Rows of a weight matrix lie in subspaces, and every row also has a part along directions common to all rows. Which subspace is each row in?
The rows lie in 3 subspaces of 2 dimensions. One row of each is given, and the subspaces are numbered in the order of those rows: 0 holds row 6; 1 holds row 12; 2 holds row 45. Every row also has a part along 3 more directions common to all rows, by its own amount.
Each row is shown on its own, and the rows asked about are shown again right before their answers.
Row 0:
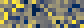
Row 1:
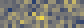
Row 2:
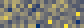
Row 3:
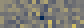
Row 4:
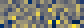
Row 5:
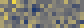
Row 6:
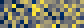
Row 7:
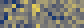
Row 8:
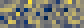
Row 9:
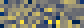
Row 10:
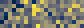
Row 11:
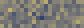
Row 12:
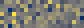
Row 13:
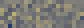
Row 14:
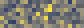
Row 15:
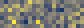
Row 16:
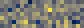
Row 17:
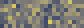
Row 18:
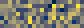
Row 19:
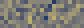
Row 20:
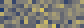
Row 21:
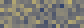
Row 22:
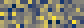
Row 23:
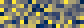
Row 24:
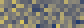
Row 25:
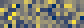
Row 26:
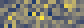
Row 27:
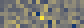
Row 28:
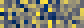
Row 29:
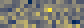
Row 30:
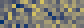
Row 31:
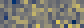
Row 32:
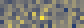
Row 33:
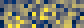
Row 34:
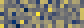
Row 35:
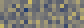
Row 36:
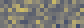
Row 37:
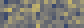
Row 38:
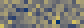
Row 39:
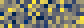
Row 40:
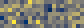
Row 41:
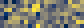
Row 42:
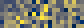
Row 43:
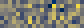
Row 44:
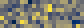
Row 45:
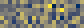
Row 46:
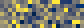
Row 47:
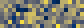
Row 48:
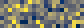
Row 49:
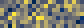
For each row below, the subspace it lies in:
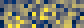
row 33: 1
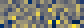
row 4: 1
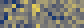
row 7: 0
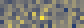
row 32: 1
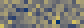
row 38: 2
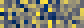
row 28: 1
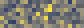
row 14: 2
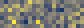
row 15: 2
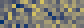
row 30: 0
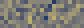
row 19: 2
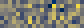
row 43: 2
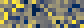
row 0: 0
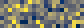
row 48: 2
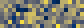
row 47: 2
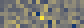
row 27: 1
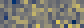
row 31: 0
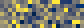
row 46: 2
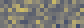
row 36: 2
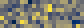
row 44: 2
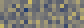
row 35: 2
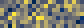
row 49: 1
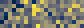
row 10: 0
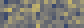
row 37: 0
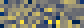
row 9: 0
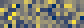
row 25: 1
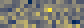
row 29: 2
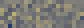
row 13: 1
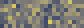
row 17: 2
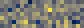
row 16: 2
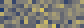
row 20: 0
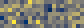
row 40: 2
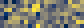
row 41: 0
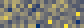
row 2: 0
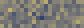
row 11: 1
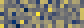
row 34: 1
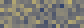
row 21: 0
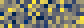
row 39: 1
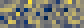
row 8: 2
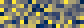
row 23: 0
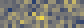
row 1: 1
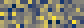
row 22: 1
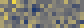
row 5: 0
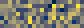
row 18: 2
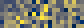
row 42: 1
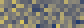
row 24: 0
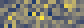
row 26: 1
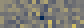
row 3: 1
